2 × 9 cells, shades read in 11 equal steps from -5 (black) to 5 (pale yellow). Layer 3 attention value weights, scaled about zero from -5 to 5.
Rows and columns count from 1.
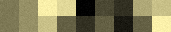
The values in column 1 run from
0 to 0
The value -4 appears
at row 2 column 7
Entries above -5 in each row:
8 9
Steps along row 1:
up up down down up down up up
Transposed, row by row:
0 0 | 1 1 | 5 3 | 4 -1 | -5 -3 | -2 -1 | -3 -4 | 2 -1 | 3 5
